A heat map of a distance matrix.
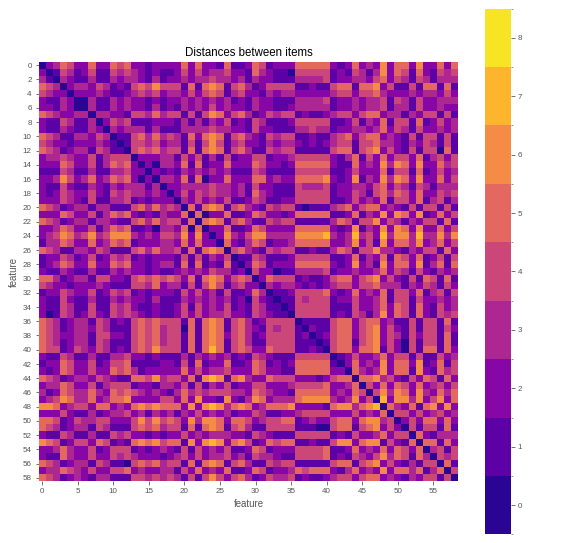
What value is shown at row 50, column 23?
6
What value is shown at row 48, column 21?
6
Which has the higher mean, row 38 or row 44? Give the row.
44
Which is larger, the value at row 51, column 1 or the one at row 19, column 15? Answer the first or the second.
the first
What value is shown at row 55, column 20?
4
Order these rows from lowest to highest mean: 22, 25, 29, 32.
29, 32, 22, 25
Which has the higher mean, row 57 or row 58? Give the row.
57
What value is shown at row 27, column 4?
3
